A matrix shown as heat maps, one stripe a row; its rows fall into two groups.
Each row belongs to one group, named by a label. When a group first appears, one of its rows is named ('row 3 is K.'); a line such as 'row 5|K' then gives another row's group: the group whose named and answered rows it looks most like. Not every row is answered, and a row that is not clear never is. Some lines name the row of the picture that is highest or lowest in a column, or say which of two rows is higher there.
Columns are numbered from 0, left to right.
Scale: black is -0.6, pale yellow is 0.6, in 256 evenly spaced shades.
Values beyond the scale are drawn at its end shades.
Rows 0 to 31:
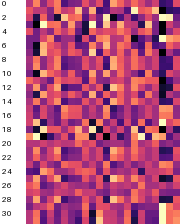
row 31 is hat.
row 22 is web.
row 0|web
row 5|hat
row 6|hat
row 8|web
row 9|web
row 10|hat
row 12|web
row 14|web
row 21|web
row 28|web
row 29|hat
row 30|hat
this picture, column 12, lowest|2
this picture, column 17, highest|3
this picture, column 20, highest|2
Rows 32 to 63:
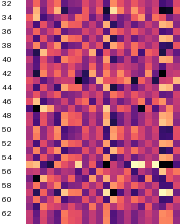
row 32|web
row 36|web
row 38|web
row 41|hat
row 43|hat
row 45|web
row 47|hat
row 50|web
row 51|web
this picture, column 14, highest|43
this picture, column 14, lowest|55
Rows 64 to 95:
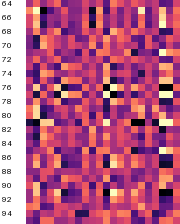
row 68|web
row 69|hat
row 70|hat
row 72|web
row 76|web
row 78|web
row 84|hat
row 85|hat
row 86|web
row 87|web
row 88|hat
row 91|web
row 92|web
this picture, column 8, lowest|94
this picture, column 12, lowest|77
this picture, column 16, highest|65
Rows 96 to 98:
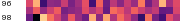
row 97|web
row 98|hat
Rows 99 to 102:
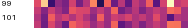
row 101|hat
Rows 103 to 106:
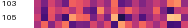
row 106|web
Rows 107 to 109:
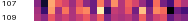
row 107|hat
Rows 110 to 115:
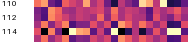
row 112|hat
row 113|web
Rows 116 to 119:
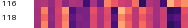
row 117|web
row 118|web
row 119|web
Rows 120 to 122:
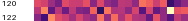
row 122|hat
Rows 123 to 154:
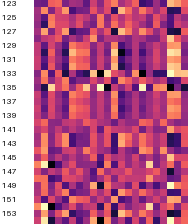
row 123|hat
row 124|web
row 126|hat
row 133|hat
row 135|hat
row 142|web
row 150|web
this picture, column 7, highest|135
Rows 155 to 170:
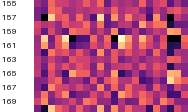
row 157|hat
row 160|web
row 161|web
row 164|hat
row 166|hat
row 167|hat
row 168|web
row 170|hat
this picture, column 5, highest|165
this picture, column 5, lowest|160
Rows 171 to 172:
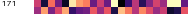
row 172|web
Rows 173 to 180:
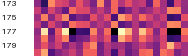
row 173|hat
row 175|web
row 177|web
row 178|web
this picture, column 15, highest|177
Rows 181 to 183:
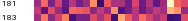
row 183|web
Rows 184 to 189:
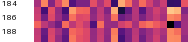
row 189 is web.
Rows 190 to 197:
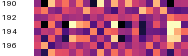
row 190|hat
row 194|hat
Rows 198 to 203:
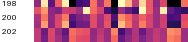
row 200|web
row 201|web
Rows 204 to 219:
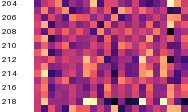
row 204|hat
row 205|web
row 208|hat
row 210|web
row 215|web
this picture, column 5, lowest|205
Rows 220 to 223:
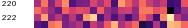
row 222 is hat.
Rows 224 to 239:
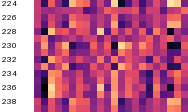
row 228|hat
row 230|web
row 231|web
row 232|hat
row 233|web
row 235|hat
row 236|hat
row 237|hat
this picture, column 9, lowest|229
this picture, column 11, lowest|230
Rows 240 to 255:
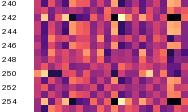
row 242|web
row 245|hat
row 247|hat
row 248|hat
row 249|web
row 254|web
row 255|hat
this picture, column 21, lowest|247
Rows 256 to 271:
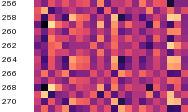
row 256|hat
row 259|hat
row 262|hat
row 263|hat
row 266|web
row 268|hat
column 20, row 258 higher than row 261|Yes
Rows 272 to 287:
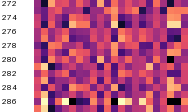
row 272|hat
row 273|hat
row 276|web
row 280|hat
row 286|web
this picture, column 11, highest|275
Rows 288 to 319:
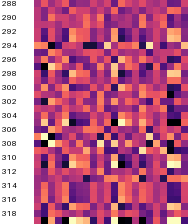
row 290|hat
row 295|hat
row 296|web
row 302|hat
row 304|web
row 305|web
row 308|hat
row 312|hat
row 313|hat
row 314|web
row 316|web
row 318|hat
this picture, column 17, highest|308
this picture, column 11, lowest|305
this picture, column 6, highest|319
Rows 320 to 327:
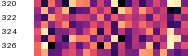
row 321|web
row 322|hat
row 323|web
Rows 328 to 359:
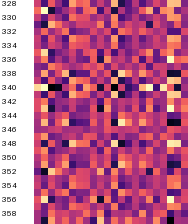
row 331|hat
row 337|hat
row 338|web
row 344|web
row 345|web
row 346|hat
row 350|web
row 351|web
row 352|hat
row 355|web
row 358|hat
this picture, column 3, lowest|340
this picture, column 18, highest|340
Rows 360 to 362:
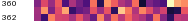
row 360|hat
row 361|web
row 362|hat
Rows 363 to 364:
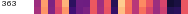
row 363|web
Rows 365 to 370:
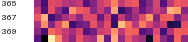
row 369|hat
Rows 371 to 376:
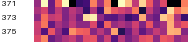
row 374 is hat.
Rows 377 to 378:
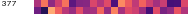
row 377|web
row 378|hat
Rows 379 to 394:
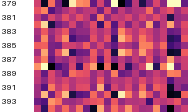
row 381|hat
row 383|web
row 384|web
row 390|hat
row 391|hat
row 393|hat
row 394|hat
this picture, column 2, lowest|388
